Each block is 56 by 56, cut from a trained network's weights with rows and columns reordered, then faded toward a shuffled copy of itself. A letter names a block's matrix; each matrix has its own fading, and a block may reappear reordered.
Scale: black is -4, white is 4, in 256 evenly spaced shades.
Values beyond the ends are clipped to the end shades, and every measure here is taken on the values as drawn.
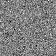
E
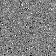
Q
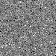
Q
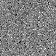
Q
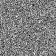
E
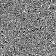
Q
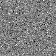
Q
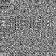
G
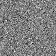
E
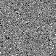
Q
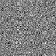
G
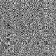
G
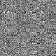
G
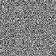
G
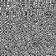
G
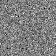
E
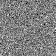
E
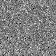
Q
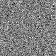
E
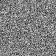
E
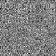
G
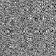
G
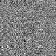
G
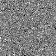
Q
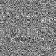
G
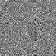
G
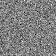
E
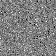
Q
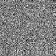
G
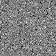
Q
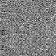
G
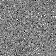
Q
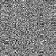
G
